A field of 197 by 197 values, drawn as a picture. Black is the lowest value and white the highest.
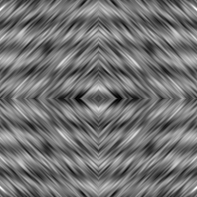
Histogram: bell-shaped. Seam: none. Mirror symmetry: left to right and top to bottom. Stripes: horizontal, repeating 8 times.
